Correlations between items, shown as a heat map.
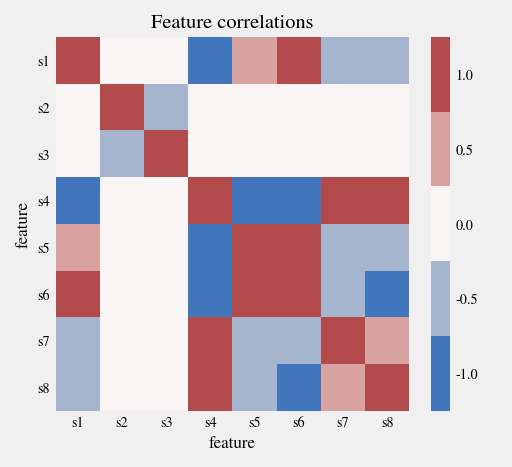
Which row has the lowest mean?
s4
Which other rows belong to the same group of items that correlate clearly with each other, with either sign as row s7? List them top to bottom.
s1, s4, s5, s6, s8
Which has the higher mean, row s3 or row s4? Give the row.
s3
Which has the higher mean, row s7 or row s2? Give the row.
s7
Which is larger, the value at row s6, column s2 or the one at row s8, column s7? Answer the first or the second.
the second
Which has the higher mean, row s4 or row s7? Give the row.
s7
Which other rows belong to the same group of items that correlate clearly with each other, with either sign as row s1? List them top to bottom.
s4, s5, s6, s7, s8
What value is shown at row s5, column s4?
-1.0
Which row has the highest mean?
s7
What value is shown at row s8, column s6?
-1.0
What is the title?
Feature correlations
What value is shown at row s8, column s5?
-0.5
